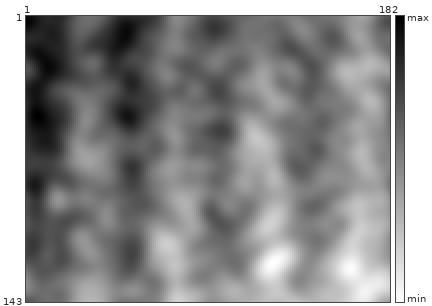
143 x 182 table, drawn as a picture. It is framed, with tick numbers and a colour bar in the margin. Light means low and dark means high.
The bottom right is the ninth with the lowest average. The ninth with the highest average is the top left. There is an overall slope up to the top left. The values follow a bell shape. Stripes running up and down repeat 4 times from left to right.
